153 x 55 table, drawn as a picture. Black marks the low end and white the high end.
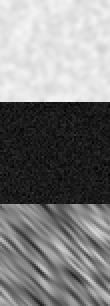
It is made of 3 by 1 panels. Panel 1,1: very high, blotchy, faint in contrast. Panel 2,1: very low, fine-grained, faint in contrast. Panel 3,1: middling, slanting down to the right, strong in contrast.
